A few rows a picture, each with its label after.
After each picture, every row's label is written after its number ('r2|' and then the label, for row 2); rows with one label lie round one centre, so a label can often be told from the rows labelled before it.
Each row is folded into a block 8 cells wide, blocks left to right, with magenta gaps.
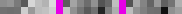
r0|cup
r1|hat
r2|hat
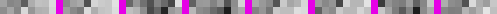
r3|cup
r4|cup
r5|hat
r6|hat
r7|cup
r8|cup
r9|hat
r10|cup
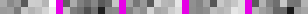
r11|cup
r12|hat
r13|cup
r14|cup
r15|hat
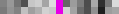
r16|cup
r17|hat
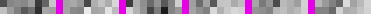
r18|hat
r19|cup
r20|hat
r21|cup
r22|cup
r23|cup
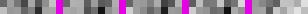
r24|hat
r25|hat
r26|hat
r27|hat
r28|cup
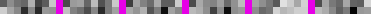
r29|hat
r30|hat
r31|hat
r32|hat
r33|cup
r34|hat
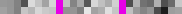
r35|cup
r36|cup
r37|hat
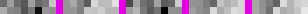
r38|hat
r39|cup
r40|hat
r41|cup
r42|cup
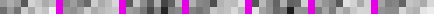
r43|cup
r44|cup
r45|hat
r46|cup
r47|hat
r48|cup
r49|cup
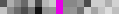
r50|hat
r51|cup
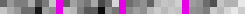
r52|hat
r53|hat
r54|cup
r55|cup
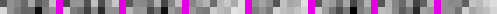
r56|hat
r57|hat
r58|hat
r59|cup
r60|cup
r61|hat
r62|hat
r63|cup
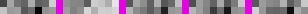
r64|hat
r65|cup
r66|hat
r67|hat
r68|hat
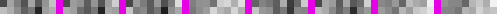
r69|hat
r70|hat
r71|hat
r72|cup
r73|hat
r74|hat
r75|cup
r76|cup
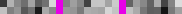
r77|hat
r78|cup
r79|hat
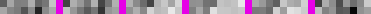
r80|hat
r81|hat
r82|cup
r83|cup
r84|cup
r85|hat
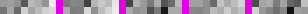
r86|cup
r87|cup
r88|hat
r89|cup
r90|hat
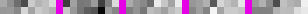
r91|cup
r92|hat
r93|cup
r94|cup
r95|cup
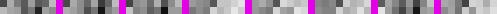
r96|hat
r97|hat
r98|hat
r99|cup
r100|cup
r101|cup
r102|hat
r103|cup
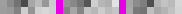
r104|cup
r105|cup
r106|cup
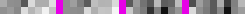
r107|cup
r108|cup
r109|hat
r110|hat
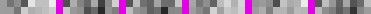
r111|cup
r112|hat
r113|hat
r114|cup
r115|cup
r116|hat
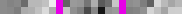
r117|cup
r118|hat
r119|cup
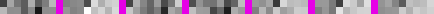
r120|hat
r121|cup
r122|hat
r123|hat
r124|cup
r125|cup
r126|cup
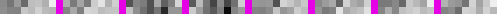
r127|cup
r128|cup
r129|hat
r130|hat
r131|cup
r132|cup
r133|cup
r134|cup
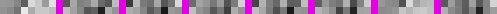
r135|cup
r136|hat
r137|hat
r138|hat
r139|hat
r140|hat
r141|cup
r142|hat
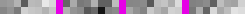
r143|cup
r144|hat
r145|cup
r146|cup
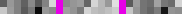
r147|hat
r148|cup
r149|hat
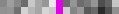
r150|cup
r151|hat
